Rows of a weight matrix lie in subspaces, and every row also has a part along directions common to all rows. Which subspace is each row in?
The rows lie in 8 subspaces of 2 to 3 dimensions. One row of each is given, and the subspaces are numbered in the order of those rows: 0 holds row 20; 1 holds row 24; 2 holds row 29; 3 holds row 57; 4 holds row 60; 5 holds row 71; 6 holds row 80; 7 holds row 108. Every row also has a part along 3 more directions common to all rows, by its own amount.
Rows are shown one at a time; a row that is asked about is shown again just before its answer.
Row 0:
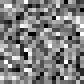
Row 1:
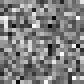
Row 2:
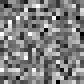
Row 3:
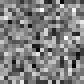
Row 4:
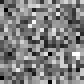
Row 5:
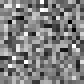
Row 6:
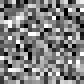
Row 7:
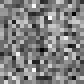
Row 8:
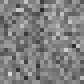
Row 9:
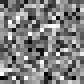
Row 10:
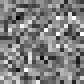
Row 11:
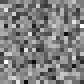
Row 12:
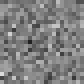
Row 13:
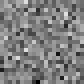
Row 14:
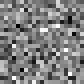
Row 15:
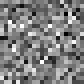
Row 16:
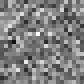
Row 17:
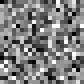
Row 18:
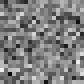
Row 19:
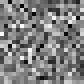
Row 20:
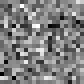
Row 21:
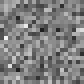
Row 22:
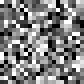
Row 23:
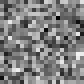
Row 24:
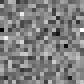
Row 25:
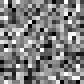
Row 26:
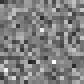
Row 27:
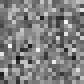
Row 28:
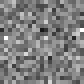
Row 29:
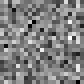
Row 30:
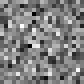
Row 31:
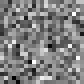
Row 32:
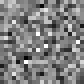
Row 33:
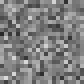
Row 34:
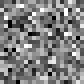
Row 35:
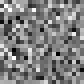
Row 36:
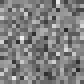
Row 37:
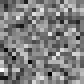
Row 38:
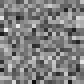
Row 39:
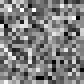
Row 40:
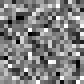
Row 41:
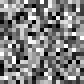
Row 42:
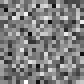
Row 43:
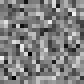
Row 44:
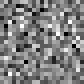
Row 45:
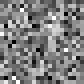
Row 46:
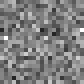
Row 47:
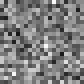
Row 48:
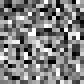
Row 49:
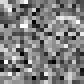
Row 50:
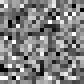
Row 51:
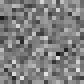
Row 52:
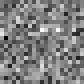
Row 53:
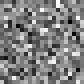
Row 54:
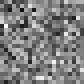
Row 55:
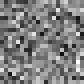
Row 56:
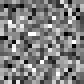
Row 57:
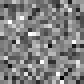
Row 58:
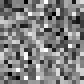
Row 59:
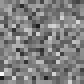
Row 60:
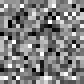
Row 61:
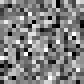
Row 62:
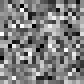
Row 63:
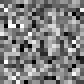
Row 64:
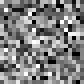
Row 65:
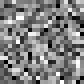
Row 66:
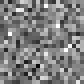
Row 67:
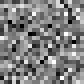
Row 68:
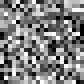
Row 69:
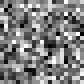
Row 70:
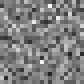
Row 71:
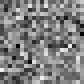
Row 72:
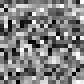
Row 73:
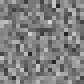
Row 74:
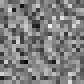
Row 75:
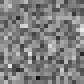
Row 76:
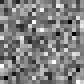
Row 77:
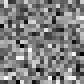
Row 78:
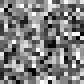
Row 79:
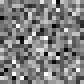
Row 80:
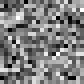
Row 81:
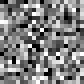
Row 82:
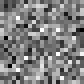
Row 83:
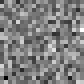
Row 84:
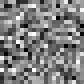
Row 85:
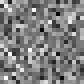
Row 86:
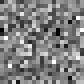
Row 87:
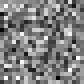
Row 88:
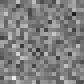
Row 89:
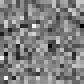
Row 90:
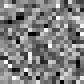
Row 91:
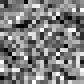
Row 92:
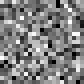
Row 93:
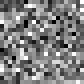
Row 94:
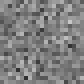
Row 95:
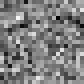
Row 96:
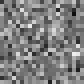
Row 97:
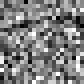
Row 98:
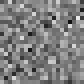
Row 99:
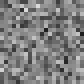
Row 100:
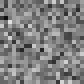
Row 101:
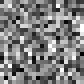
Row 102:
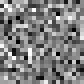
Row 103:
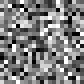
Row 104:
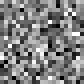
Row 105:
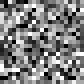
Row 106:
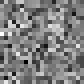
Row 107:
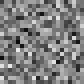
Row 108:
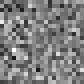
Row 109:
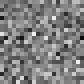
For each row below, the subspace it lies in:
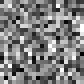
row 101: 1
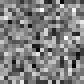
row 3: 2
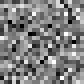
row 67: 3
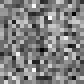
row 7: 5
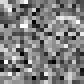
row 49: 0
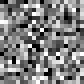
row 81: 4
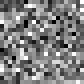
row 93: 7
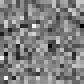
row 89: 6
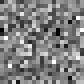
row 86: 1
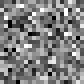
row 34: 6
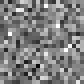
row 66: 5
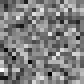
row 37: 6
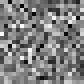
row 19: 7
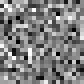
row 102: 7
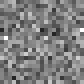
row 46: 1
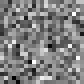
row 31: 5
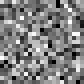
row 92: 3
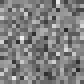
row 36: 0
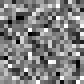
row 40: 3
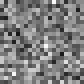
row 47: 2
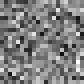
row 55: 0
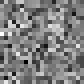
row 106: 2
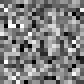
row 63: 4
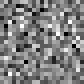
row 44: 5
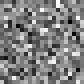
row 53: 6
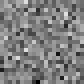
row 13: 3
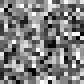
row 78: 2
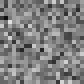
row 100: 2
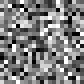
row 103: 6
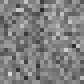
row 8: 5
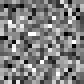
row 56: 3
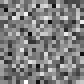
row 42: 4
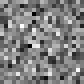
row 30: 4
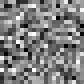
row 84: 5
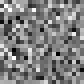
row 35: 7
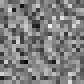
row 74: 0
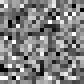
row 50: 4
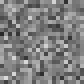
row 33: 2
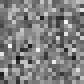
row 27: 4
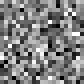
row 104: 3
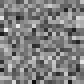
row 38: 6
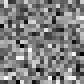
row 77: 7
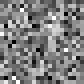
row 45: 7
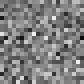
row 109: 0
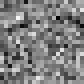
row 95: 6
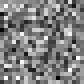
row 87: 6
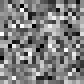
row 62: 7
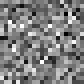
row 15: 3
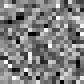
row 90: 3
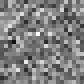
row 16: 5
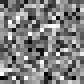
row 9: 0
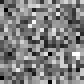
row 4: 2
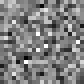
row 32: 5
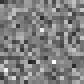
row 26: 4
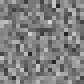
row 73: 4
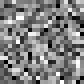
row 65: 3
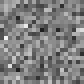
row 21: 1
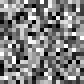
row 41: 4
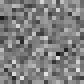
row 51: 0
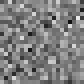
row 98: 7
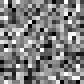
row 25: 2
